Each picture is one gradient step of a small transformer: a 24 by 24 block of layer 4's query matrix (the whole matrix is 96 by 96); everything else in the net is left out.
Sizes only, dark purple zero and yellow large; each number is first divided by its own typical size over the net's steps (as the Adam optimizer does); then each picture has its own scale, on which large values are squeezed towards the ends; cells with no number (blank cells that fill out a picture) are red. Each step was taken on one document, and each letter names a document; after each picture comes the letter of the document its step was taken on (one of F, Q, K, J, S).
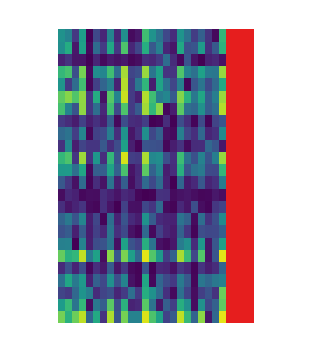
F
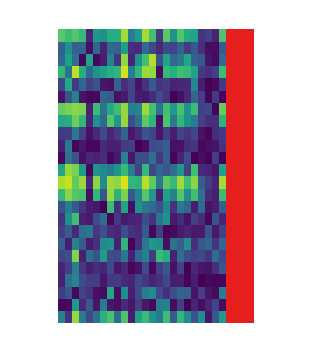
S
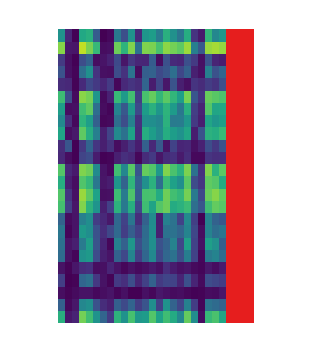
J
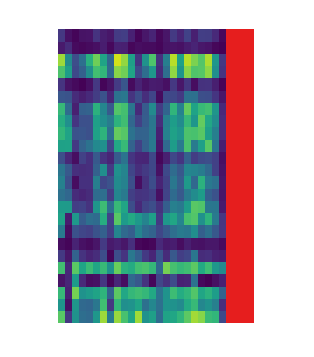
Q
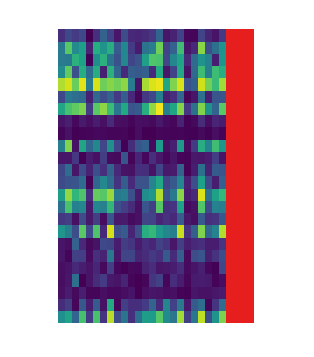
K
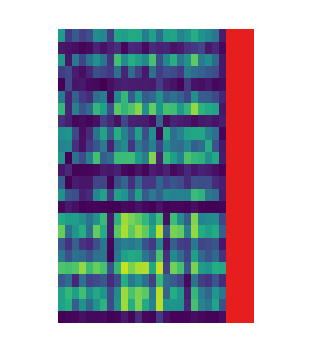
Q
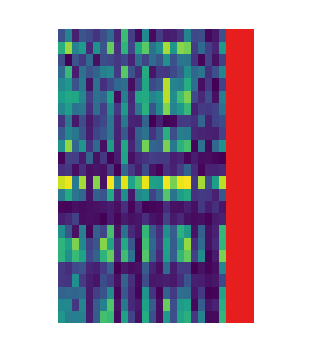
F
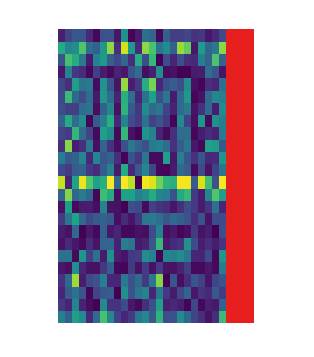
F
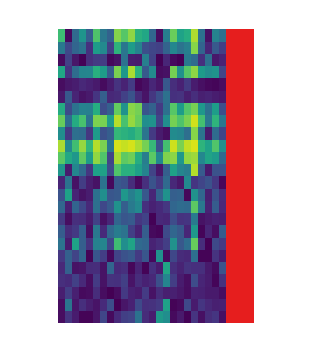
Q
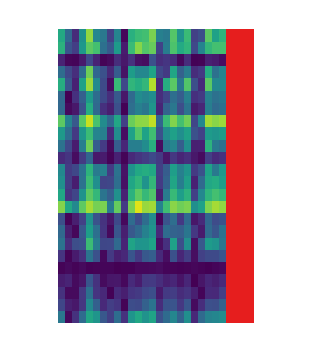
J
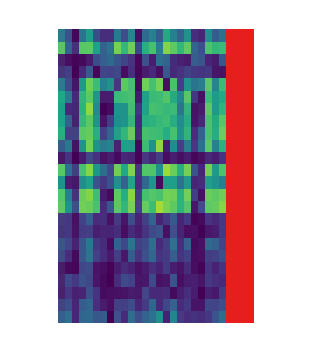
J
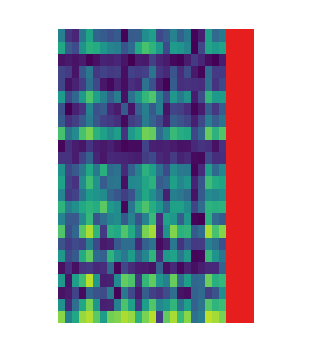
J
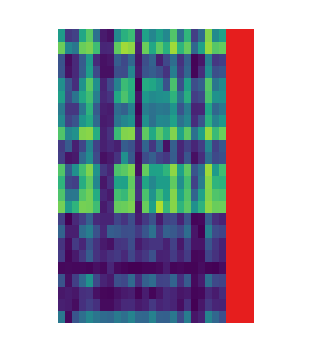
J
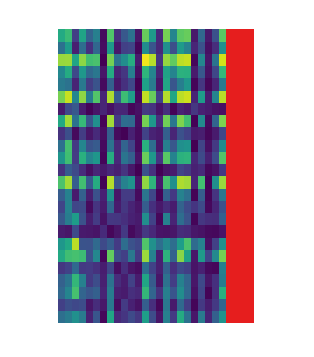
F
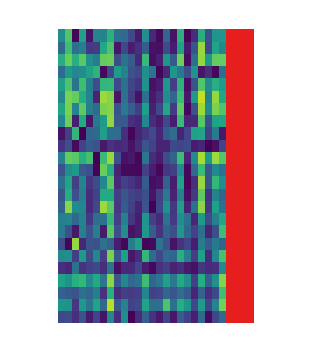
S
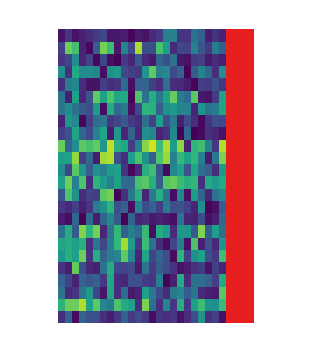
S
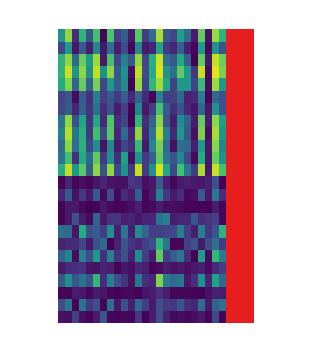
K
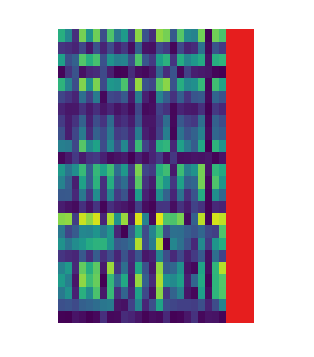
K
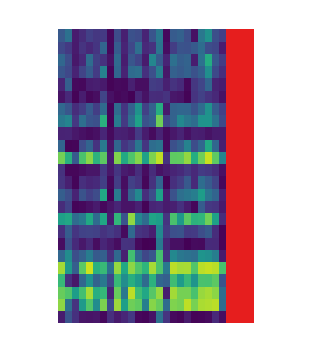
Q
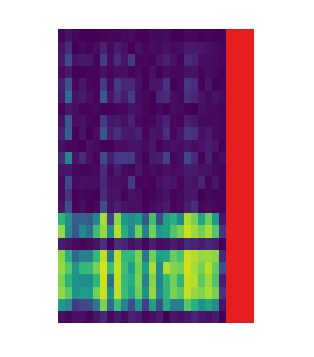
Q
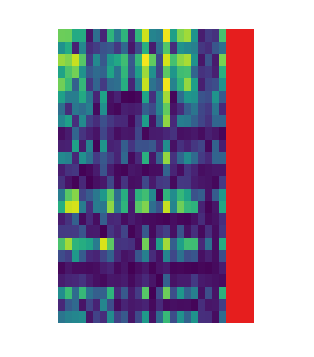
F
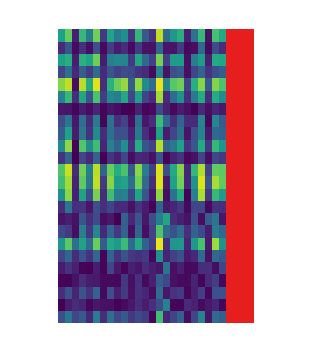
K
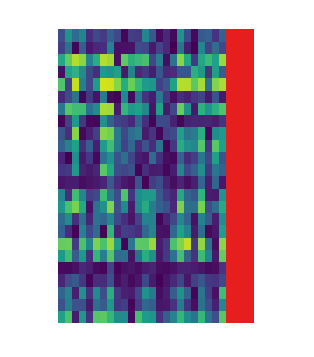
S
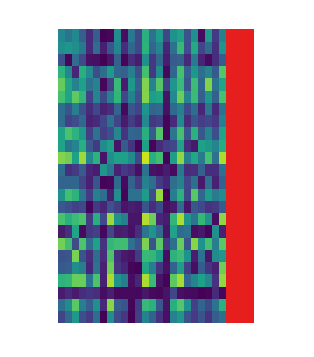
S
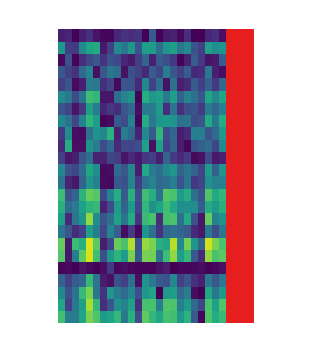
J
